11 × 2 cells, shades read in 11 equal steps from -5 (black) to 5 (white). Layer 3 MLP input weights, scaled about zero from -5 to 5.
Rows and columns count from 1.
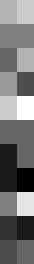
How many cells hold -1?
5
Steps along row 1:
up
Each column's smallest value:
-4 -5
